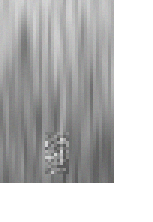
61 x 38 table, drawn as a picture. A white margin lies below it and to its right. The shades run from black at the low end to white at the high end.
Grain: streaks running down. Roughest part: bottom middle. Odd patch: rougher, in the bottom middle. Ninth with the lowest average: bottom right. Slope: up to the top.
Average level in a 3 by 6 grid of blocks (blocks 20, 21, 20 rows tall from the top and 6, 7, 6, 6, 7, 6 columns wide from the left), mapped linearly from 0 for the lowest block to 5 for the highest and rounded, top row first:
5 4 5 5 4 4 | 2 2 2 3 2 3 | 1 1 2 1 1 0
